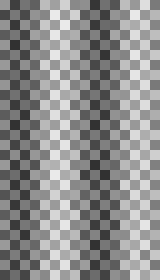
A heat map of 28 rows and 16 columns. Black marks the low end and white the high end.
The halves do not mirror each other. No row or column stands out. Upright stripes repeat 2 times across the table.
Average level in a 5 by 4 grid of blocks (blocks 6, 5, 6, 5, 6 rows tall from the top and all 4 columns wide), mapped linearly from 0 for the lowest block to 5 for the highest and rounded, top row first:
0505 / 0505 / 0505 / 0505 / 0505
